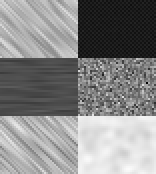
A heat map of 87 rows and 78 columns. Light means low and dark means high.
The table splits into 3 rows of 2 panels. Panel 1,1: low, slanting down to the right. Panel 1,2: very high, checkered, faint in contrast. Panel 2,1: high, streaked across, faint in contrast. Panel 2,2: middling, fine-grained, strong in contrast. Panel 3,1: low, slanting down to the right. Panel 3,2: very low, blotchy, faint in contrast.
